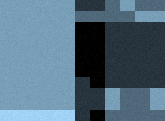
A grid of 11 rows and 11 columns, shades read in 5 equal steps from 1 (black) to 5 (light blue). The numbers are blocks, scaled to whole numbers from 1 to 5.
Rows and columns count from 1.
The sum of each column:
45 45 45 45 45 18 16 29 28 28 30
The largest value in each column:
5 5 5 5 5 3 3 4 4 4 4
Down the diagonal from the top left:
4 4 4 4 4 1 1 2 3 3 3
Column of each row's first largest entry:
1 1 1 1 1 1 1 1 1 1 1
